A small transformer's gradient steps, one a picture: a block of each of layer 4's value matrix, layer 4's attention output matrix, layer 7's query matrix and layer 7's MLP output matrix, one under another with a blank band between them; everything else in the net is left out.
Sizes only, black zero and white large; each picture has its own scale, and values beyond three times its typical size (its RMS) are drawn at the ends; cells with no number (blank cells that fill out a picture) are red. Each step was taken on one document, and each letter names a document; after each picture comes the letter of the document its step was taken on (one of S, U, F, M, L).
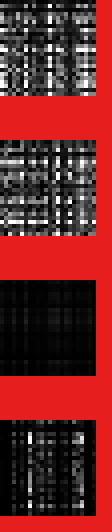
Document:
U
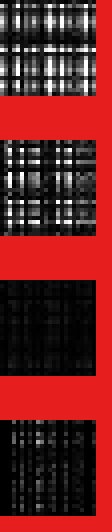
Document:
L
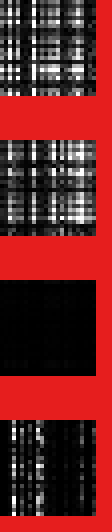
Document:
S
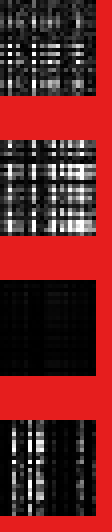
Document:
S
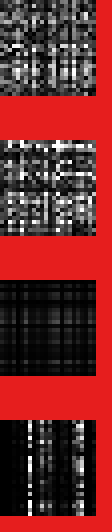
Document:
U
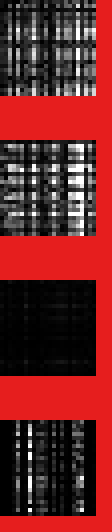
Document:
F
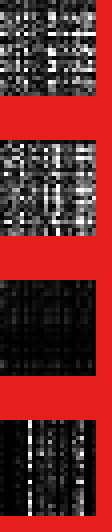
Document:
U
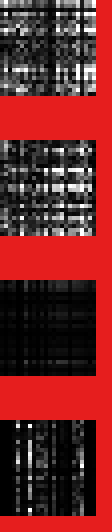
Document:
F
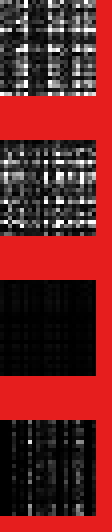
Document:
L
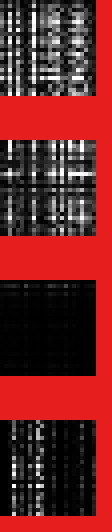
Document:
S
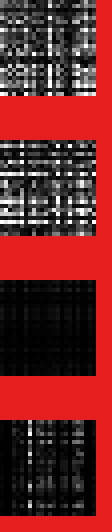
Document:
L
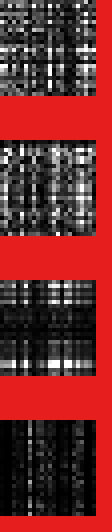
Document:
U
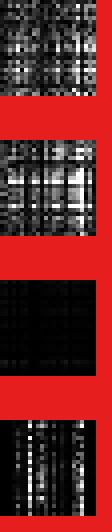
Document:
F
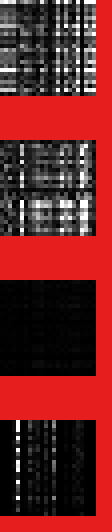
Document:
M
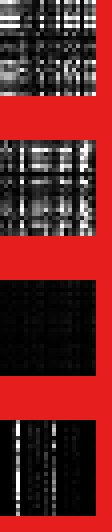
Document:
M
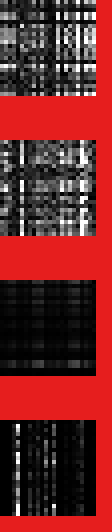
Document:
M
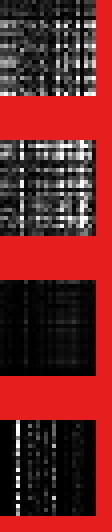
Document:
M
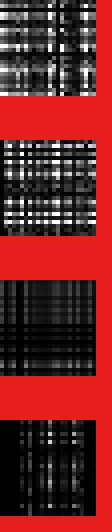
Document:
L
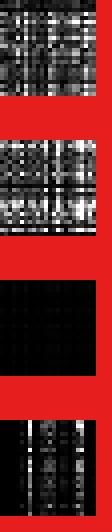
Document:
U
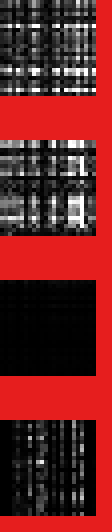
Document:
F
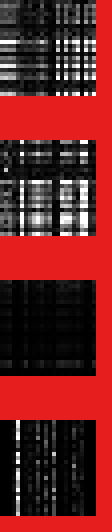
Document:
M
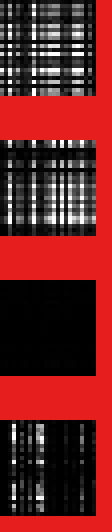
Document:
S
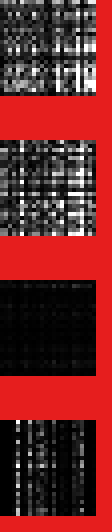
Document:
F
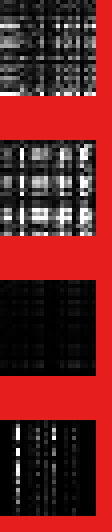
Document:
M
